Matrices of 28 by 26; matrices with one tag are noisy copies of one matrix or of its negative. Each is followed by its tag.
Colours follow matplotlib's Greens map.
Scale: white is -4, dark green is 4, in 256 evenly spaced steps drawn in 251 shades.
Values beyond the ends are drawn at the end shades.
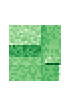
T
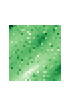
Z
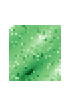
Z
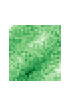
Z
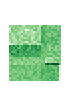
T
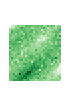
Z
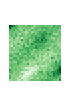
Z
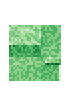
T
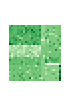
T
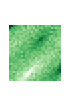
Z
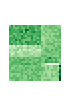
T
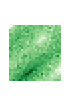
Z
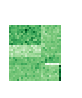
T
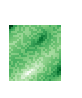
Z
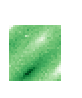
Z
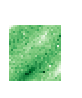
Z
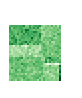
T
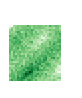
Z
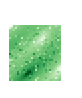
Z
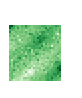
Z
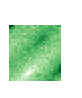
Z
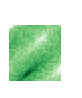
Z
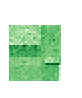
T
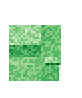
T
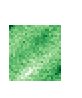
Z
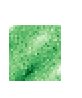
Z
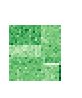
T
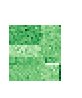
T
